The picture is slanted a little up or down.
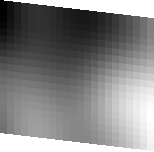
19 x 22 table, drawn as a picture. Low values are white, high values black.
The bottom right is the ninth with the lowest average. No lone cell stands out from its neighbours. There is an overall slope up to the top left. No regular stripes run through it.
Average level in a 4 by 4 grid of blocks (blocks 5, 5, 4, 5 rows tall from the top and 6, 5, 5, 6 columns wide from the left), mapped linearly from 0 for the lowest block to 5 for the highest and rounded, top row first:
5 5 5 3 | 4 4 3 2 | 3 3 2 0 | 2 2 2 0
